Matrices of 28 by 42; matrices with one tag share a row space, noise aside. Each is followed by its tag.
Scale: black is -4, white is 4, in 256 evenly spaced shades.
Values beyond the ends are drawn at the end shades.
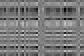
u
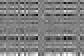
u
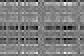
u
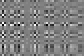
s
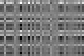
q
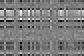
q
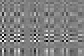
s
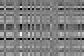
q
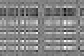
u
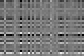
q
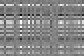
q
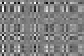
s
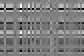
q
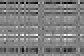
u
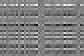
u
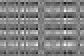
u
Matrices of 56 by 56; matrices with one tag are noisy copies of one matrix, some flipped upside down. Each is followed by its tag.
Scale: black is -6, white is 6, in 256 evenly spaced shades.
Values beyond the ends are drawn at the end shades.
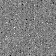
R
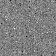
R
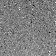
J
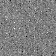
R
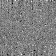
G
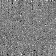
G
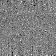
G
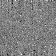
G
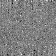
G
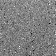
J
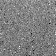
J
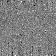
G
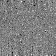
G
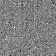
R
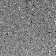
J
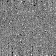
G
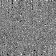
G
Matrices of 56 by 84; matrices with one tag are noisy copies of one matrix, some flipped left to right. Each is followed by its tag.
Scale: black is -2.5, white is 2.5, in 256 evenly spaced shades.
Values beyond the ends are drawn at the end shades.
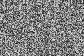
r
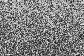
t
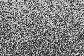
t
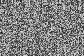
r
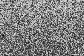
t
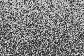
t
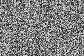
r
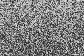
t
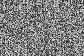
r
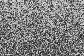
t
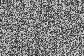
r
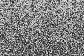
t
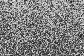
t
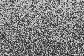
t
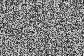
r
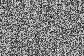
r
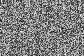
r
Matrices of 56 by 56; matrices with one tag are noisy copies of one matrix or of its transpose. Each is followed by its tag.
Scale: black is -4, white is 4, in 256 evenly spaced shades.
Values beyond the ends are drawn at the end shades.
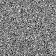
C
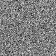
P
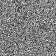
P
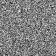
C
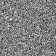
C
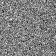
C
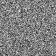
C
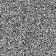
P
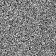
C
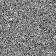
C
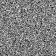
C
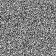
P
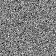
P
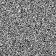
C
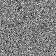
P
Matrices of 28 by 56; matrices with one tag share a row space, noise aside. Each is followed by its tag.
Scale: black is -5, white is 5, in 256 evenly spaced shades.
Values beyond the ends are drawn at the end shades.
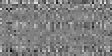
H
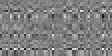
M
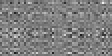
M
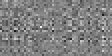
M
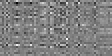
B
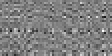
M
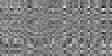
M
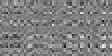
M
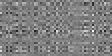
H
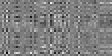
B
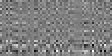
H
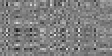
B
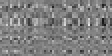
M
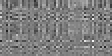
H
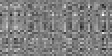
M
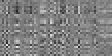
B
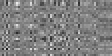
B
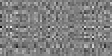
H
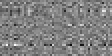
M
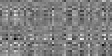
M
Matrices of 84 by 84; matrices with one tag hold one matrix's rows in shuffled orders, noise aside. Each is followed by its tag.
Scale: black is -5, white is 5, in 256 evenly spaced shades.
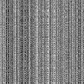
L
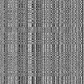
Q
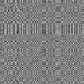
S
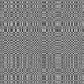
S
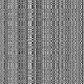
Q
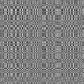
S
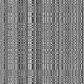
Q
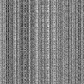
L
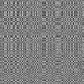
S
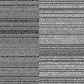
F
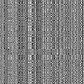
Q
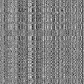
Q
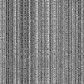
L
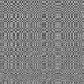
S
